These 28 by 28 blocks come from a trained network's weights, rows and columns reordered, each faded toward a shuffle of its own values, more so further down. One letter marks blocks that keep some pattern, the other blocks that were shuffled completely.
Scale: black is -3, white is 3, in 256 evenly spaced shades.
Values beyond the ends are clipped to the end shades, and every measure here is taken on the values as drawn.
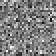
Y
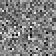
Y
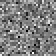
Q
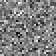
Q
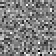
Y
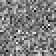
Q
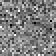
Q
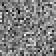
Q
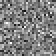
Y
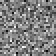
Y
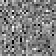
Y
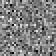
Y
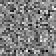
Y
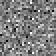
Q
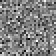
Q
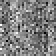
Y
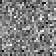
Q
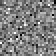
Q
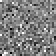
Q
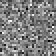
Q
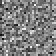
Q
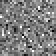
Q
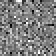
Y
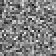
Q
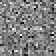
Y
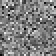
Y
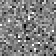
Q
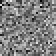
Y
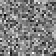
Y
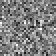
Y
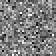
Q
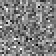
Q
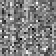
Y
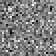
Y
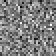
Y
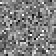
Q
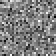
Q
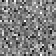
Y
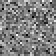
Q
